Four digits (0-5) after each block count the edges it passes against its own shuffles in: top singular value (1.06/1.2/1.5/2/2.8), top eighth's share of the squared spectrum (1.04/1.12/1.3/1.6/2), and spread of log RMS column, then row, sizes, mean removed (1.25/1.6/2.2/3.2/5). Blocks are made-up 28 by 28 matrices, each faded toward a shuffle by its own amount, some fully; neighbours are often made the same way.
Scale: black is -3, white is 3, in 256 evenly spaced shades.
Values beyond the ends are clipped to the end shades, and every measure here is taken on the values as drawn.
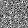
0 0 0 0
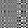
4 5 4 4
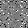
3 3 1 1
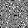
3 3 1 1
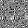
3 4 1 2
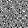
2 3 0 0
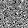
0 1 0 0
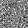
2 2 0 1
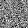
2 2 0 0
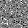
1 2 1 0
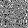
2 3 0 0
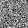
0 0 0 0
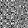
3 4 2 1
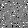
1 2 0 0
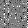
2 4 2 0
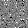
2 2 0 0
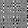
4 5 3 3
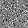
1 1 0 0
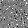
1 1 0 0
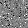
0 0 0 0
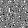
1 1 0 0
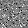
1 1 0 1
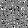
2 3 1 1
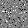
0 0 0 0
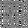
3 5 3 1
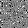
2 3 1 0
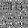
3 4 2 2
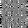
3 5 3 1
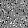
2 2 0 0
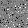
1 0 0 0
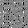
2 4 2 0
